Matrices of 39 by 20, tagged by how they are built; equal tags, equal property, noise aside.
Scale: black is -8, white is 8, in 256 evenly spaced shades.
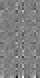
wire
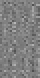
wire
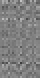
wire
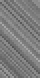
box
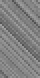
box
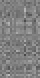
wire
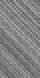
box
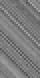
box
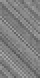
box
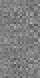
wire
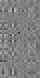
wire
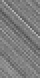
box
